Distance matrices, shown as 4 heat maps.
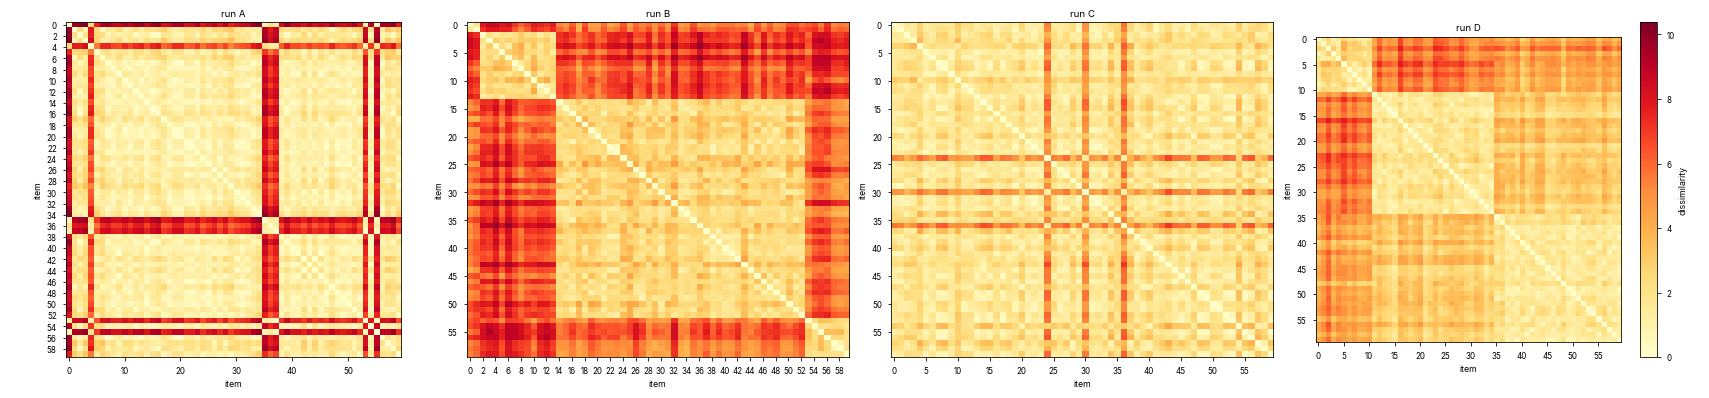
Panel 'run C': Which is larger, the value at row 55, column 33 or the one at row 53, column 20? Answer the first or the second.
the second
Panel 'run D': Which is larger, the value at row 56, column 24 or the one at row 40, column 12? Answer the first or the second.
the second
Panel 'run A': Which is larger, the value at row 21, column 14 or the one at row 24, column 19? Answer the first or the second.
the second
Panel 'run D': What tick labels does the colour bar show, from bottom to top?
0, 2, 4, 6, 8, 10
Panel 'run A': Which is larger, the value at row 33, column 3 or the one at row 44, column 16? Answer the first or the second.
the second
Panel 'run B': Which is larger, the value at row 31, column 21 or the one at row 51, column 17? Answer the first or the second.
the second
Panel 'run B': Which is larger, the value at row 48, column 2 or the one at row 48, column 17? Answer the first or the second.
the first
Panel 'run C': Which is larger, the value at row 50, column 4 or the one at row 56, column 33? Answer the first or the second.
the first
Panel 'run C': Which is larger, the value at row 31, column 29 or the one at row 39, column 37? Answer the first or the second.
the second
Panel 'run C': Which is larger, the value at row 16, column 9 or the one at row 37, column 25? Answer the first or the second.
the second
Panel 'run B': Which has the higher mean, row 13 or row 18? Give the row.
13
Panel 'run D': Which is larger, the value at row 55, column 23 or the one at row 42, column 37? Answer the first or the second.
the first
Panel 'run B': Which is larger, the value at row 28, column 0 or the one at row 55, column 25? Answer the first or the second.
the second
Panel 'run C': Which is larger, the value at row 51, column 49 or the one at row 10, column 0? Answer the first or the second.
the second
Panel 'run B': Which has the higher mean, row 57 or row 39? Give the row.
57
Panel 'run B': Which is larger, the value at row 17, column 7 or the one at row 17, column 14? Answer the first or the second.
the first
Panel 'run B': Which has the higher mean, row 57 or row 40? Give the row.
57
